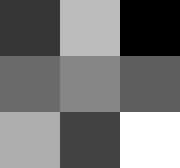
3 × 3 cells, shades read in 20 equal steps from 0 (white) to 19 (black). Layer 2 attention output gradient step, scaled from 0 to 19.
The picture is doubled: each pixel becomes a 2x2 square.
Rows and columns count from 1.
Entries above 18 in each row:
1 0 0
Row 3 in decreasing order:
14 6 0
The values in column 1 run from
6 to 15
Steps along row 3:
up down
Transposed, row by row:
15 11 6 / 5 9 14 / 19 12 0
